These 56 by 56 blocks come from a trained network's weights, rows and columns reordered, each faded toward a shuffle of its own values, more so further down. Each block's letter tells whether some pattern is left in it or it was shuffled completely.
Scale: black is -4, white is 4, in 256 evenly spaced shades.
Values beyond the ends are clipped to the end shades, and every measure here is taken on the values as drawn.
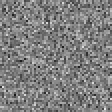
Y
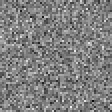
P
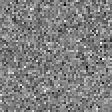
P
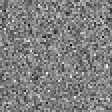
P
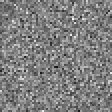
P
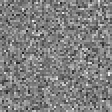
P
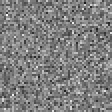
P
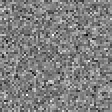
Y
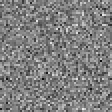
Y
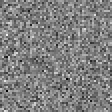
Y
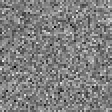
P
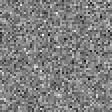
P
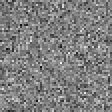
Y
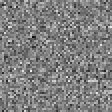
Y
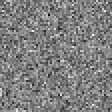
P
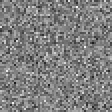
Y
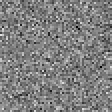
P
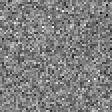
P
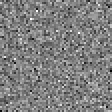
P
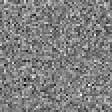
Y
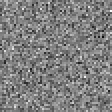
P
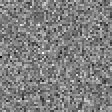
P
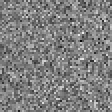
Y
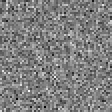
P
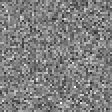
P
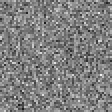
P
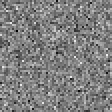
P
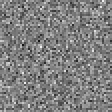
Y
